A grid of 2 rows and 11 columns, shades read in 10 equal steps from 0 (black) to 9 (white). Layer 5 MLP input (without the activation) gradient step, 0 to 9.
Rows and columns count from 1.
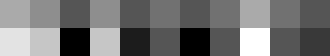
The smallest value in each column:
6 5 0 5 1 3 0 3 6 3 2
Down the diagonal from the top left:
6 7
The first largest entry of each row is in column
1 9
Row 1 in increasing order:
3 3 3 3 4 4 4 5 5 6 6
